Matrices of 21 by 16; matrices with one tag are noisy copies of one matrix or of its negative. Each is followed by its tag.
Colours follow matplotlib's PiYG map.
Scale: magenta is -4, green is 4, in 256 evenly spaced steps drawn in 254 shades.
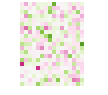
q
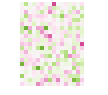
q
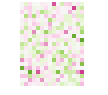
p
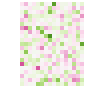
q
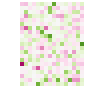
q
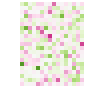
q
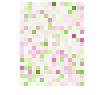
p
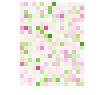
q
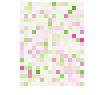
p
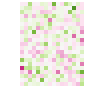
p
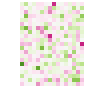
q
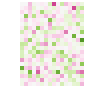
p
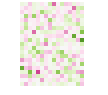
p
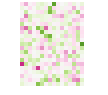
q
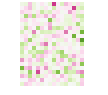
p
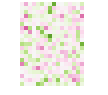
q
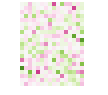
p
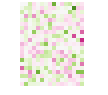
p
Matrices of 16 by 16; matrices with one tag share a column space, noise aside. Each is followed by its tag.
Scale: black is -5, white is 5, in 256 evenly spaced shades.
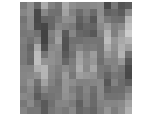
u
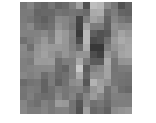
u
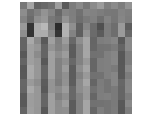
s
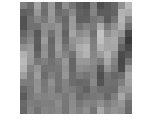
u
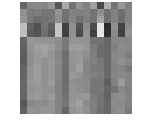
s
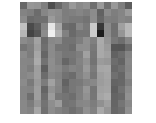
s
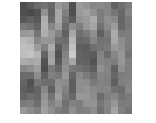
u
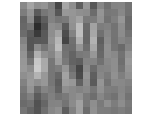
u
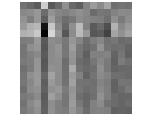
s
